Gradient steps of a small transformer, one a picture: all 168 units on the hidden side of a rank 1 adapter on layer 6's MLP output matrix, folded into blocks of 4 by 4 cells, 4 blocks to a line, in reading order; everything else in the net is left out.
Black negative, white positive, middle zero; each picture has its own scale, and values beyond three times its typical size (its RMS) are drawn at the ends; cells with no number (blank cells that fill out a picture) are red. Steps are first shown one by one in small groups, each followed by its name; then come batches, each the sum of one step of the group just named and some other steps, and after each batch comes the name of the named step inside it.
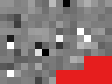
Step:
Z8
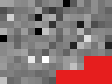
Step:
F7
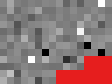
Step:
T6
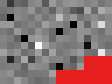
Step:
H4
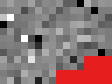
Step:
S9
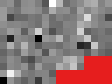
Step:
Z8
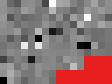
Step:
H4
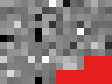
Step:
F7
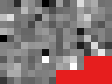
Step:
F7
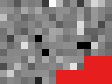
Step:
T6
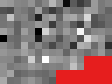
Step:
F7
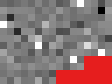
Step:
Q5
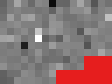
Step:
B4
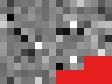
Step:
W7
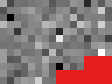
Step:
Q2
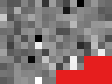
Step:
W7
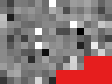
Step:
W7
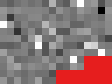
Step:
Q5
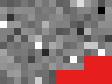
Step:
Q5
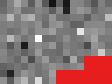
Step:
B4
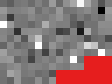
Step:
Q5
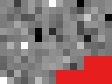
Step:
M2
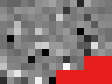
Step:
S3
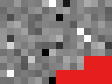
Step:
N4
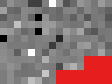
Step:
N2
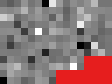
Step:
S3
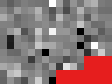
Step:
S3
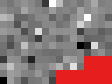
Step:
M2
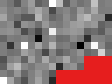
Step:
M2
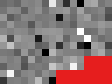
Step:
N4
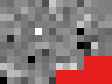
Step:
S3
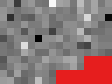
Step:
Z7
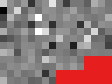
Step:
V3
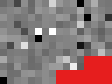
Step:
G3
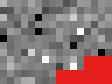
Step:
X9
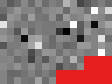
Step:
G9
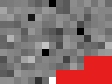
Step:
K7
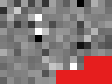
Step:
V3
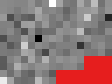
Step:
Z7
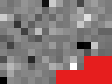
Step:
X9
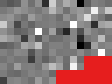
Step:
G9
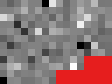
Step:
X9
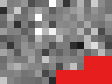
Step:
V3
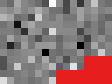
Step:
K7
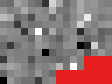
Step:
K7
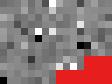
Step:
G3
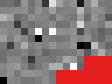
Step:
G3
